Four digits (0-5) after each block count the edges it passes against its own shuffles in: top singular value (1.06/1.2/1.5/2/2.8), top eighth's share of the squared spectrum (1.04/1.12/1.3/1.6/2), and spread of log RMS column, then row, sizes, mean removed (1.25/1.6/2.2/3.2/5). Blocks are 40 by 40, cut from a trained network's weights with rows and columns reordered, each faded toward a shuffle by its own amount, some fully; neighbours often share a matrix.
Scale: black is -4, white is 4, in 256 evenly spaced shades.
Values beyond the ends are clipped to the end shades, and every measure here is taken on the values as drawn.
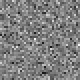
1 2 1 0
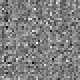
2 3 1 1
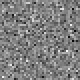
1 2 0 0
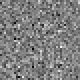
2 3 1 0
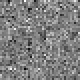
2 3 2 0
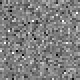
0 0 0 0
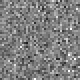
0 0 0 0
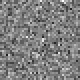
2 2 0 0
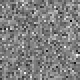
0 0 0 0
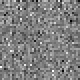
2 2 0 1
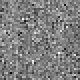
1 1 1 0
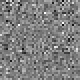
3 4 2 2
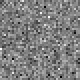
0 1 0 0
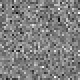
1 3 1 1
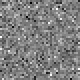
1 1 0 0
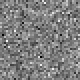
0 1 0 0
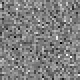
0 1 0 0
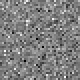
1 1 0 0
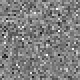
1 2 1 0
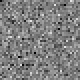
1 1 0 1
